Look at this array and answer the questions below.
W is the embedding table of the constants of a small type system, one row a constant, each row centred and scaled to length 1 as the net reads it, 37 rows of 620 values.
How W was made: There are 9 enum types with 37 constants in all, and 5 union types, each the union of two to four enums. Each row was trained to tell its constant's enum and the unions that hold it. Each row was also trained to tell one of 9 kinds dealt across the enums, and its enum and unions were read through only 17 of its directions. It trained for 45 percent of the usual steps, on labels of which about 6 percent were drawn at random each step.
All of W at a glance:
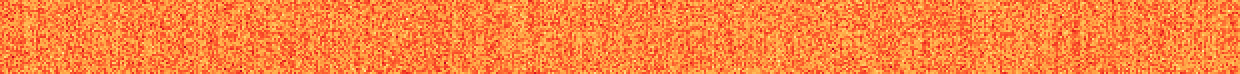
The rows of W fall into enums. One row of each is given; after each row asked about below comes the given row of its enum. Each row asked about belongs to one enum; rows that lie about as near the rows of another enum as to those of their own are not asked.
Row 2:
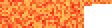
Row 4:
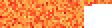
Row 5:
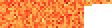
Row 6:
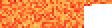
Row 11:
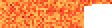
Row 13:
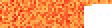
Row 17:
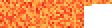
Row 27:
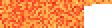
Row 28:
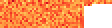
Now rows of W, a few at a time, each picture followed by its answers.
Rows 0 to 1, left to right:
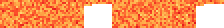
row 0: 27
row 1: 11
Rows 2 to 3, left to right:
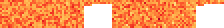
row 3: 4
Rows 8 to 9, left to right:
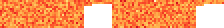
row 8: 11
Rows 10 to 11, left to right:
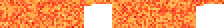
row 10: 17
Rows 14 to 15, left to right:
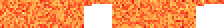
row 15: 4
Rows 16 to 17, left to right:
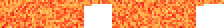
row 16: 2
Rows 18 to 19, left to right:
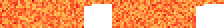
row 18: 17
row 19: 28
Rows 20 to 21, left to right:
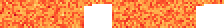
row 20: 28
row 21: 2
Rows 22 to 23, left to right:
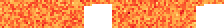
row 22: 2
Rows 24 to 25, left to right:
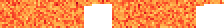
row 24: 17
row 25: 2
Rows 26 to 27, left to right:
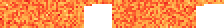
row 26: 4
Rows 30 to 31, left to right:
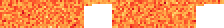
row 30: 27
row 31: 5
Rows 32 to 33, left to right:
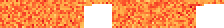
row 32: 27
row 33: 17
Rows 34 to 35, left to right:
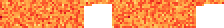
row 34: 27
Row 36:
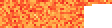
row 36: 11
